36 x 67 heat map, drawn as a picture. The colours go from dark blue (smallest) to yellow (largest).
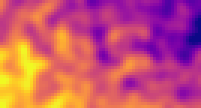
Grain: blotchy. Stripes: none. Ninth with the highest average: bottom left. Histogram: bell-shaped. Average level on the scale: 50%. Slope: up to the bottom left.
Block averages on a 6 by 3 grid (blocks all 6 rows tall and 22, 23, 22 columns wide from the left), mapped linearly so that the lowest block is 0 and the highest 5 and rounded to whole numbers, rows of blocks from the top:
3 1 0
3 2 0
4 2 0
5 3 2
5 3 2
5 4 2
